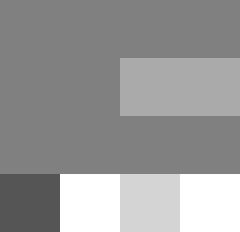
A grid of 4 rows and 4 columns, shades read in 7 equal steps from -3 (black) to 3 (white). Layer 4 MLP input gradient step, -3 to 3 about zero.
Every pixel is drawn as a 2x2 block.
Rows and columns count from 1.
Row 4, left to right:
-1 3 2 3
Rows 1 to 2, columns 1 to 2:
0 0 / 0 0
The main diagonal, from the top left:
0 0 0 3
